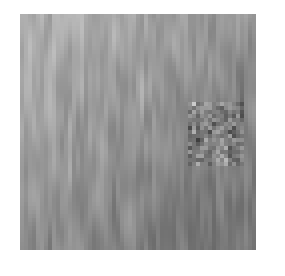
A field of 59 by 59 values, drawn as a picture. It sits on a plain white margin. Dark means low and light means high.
Mirror symmetry: none. Odd patch: rougher, in the middle right. Grain: streaks running down. Roughest part: middle right. Slope: up to the top left.
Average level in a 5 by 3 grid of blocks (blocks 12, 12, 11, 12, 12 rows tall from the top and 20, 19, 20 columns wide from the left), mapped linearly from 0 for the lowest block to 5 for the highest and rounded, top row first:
543
432
431
321
210
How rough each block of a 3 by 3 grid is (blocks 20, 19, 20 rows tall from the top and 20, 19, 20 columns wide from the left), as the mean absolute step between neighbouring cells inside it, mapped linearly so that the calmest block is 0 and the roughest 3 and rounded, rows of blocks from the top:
000
003
000
